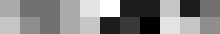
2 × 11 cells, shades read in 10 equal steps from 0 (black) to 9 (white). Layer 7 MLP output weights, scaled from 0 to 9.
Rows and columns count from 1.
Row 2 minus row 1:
1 1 0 0 -1 -8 1 -1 1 6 1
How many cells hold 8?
2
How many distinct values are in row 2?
8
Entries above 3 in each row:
8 8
